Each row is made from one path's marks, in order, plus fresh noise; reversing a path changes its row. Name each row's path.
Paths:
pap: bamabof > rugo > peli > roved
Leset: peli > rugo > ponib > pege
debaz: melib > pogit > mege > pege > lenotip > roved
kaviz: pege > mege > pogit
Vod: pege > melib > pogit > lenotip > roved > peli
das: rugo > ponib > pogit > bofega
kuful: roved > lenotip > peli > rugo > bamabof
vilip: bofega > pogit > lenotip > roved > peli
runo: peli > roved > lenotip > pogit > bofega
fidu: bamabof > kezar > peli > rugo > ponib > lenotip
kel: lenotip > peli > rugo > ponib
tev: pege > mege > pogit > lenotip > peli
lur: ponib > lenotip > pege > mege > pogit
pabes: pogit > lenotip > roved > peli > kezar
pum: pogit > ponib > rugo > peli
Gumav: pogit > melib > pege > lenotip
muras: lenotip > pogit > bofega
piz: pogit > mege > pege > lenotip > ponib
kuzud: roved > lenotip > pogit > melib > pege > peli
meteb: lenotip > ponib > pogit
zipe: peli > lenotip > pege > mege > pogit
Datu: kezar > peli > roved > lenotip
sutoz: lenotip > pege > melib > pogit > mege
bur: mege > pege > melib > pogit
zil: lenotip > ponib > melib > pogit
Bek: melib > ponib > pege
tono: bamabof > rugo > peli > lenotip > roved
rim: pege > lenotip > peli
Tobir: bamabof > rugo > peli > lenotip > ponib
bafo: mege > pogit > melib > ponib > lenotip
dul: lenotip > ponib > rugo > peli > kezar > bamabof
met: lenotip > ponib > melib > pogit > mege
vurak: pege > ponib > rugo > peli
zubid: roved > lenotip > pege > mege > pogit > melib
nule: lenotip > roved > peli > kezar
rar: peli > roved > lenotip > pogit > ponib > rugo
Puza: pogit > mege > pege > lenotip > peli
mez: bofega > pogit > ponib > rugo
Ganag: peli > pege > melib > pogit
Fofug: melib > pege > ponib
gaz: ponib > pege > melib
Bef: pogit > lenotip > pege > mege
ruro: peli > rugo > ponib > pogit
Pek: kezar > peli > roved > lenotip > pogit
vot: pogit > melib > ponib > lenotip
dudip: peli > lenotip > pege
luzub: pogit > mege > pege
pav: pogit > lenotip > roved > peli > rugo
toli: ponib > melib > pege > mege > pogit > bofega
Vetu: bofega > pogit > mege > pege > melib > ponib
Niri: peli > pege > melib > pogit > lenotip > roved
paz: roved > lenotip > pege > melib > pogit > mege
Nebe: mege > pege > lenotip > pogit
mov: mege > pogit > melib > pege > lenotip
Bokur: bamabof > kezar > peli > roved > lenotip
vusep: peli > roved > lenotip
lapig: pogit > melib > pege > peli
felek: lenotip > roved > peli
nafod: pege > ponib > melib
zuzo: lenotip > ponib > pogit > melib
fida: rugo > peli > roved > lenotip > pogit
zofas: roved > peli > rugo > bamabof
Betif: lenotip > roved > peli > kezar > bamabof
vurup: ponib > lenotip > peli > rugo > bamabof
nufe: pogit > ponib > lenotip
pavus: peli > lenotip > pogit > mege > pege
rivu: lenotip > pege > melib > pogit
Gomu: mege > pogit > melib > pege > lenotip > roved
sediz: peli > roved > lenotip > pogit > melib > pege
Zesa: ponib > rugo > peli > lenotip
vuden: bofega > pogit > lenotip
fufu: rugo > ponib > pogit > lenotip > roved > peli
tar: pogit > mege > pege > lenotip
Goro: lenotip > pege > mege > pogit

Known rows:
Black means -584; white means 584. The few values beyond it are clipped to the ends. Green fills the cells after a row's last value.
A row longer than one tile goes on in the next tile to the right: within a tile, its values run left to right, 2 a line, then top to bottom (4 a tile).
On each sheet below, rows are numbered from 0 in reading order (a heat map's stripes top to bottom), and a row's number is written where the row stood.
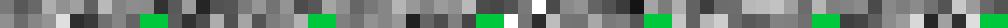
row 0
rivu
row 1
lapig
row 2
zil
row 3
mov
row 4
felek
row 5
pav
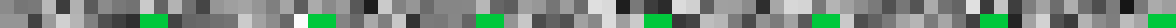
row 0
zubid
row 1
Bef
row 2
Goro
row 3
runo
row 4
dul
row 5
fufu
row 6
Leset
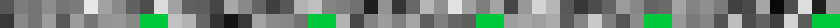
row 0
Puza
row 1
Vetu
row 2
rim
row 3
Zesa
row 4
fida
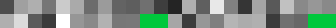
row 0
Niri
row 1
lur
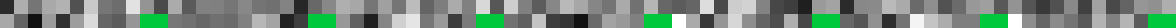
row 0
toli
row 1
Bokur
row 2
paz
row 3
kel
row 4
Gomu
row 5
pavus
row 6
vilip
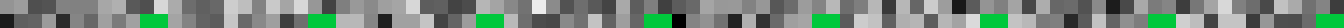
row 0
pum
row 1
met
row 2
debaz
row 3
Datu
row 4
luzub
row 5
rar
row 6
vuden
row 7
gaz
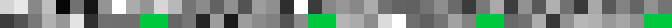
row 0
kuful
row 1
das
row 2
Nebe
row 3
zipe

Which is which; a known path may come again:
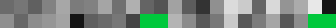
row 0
zil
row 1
sutoz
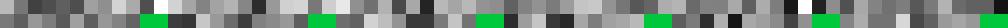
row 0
vurak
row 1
dul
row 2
Betif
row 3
piz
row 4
das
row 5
Ganag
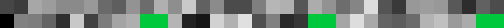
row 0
luzub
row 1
kuzud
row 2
vusep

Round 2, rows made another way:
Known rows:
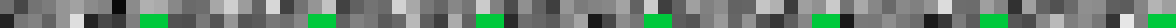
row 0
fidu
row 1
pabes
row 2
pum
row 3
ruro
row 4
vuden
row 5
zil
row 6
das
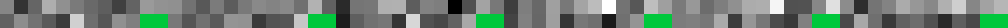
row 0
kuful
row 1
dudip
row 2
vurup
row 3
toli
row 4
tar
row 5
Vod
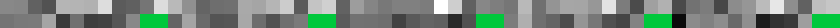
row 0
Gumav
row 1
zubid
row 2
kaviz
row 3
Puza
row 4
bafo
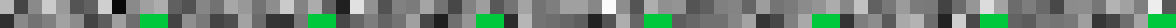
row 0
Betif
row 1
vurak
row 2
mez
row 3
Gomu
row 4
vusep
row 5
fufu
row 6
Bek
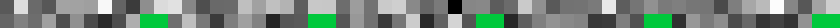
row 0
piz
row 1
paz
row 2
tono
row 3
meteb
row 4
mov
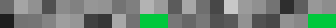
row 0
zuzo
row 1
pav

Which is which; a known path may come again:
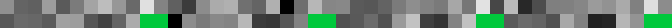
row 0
pavus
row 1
dul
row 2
Leset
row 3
sediz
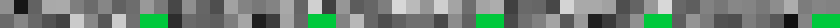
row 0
zofas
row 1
ruro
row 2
lapig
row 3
vot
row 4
rim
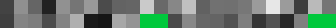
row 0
rar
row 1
zipe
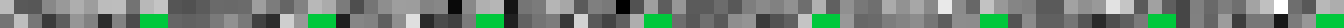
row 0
kuzud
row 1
runo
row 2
fidu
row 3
vurup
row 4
dudip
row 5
luzub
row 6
Ganag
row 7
toli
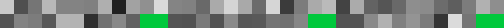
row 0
Bokur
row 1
pabes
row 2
das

